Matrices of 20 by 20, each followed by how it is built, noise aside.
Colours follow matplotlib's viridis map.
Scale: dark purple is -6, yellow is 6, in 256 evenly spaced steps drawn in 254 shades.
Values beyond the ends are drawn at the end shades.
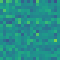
low rank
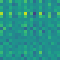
low rank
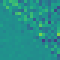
upper triangular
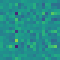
low rank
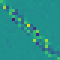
banded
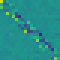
banded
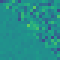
upper triangular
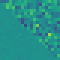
upper triangular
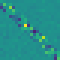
banded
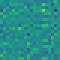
low rank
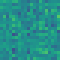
low rank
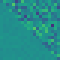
upper triangular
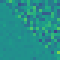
upper triangular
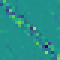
banded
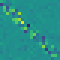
banded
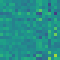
low rank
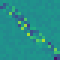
banded
